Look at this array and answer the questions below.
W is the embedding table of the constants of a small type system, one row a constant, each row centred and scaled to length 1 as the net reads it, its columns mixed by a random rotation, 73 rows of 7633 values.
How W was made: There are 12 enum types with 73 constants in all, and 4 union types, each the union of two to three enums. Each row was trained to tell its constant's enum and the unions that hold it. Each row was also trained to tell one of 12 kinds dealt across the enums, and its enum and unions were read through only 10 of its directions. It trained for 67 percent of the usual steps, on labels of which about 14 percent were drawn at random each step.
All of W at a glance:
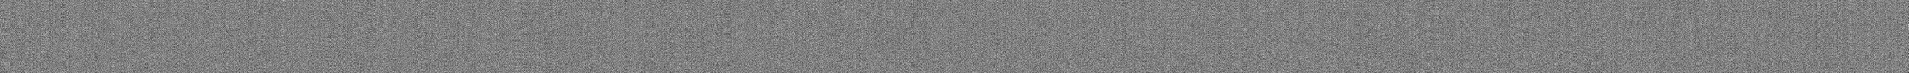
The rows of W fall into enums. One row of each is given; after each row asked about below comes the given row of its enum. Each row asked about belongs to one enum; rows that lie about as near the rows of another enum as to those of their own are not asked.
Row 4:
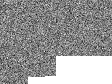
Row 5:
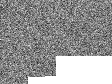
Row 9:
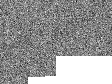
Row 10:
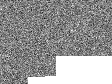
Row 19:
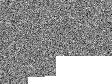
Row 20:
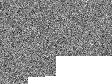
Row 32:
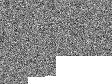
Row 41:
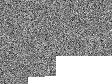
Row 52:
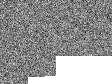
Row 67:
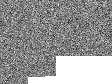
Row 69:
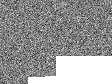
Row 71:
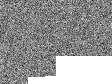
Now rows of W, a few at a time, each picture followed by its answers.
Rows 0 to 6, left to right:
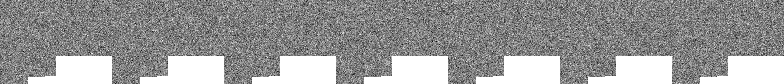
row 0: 9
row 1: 69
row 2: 41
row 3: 9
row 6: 20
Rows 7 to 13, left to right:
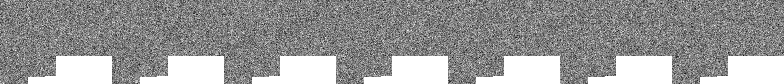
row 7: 41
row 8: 9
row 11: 10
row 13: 41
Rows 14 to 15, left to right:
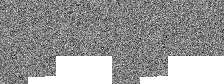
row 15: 32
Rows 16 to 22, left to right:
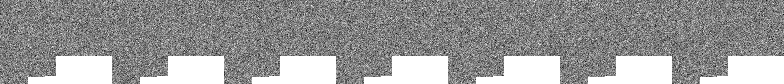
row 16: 52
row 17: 41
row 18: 69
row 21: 4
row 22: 9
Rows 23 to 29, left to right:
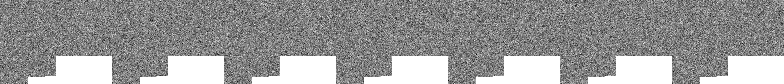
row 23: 4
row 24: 52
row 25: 4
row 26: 52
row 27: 4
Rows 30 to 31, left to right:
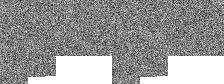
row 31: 9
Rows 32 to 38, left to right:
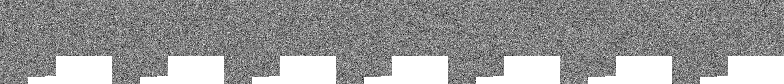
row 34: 4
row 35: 19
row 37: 20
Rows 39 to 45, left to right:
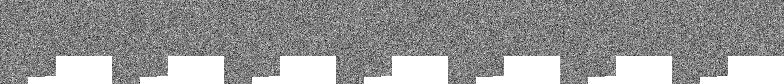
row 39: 5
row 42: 9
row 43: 67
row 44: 32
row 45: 41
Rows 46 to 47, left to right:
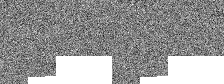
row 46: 32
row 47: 19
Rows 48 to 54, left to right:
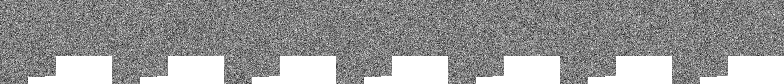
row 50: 10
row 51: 20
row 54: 10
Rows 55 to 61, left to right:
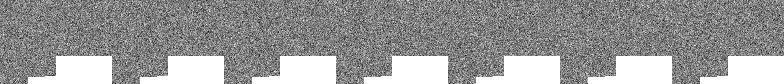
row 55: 52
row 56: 69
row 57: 69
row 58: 32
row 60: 10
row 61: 19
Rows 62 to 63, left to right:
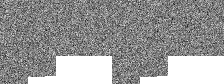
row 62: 4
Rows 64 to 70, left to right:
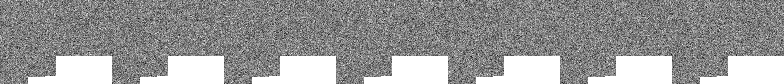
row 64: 67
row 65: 20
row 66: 69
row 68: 10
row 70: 52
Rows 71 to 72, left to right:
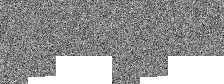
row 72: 69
